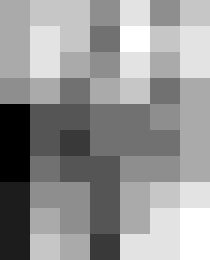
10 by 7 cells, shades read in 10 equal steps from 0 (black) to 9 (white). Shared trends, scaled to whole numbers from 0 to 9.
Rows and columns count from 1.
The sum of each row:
45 49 47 38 25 23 26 35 38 41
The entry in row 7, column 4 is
3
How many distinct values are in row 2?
5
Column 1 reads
6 6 6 5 0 0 0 1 1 1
